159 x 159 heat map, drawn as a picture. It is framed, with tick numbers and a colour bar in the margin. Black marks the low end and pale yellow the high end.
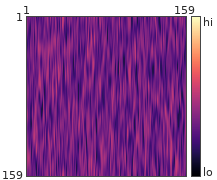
Histogram: bell-shaped. Mirror symmetry: none. Average level on the scale: 30%. Grain: streaks running down. Slope: none.
